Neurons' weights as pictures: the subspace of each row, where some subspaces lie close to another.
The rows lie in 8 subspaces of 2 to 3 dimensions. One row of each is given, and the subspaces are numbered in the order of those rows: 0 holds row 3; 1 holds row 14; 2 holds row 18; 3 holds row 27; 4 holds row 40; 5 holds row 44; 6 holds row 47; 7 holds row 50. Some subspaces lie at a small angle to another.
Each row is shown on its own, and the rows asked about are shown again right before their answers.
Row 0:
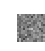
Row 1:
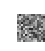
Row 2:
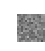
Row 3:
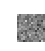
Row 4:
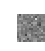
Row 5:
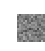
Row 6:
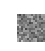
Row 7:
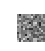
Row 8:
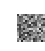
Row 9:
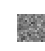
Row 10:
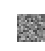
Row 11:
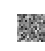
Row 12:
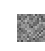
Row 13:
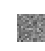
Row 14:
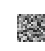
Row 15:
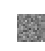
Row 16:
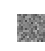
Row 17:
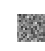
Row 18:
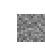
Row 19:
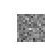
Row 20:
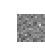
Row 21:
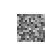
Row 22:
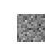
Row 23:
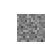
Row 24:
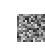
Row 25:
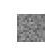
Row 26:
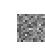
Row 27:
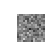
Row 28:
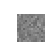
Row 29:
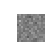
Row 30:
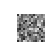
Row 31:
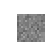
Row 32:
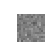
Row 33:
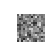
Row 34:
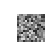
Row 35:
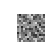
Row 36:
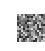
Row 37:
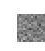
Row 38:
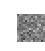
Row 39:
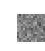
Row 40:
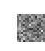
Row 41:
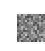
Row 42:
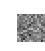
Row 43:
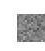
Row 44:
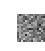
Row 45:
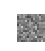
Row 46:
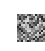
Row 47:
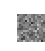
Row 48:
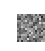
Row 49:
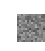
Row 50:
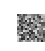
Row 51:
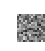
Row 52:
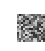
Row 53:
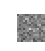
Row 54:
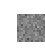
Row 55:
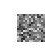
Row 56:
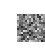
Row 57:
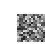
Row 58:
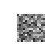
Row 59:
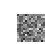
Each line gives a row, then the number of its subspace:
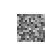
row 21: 3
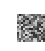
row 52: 5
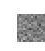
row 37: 1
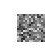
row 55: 4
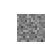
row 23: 2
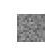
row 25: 7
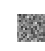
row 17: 0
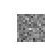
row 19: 3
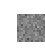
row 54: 5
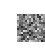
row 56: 4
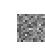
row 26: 5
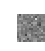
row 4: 6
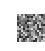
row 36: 4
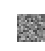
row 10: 7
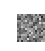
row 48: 4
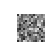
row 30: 0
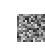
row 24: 3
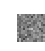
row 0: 4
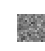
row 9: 6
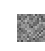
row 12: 4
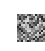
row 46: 4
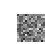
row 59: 5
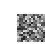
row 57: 1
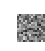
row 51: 2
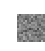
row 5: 2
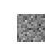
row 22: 5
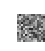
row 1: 5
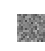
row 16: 6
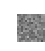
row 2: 7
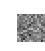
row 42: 4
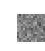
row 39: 0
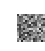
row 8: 5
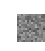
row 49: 3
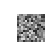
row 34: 7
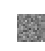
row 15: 2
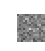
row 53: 3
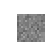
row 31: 0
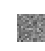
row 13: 5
